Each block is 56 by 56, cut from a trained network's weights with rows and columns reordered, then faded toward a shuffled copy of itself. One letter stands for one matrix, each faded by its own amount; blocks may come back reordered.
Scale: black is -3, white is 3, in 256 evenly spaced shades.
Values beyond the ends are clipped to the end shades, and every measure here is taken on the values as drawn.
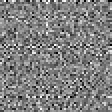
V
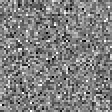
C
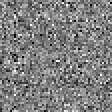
C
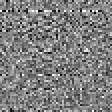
V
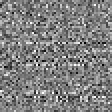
V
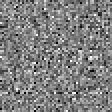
C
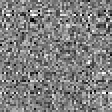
V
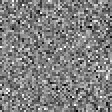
C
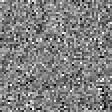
C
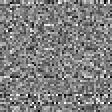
V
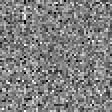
C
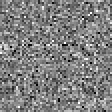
C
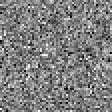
C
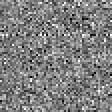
C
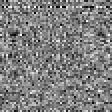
V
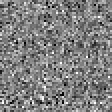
C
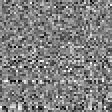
V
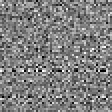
V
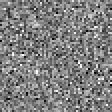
C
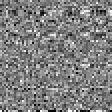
V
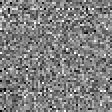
C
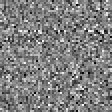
C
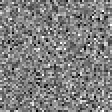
C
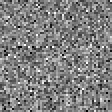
C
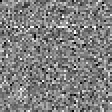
C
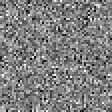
C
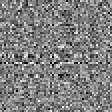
V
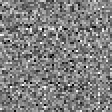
C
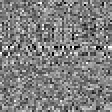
V
